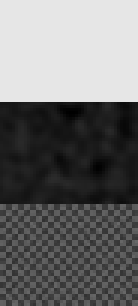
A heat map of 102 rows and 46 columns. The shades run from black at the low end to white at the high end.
It is made of 3 by 1 panels. Panel 1,1: very high, flat. Panel 2,1: very low, blotchy, faint in contrast. Panel 3,1: low, checkered.
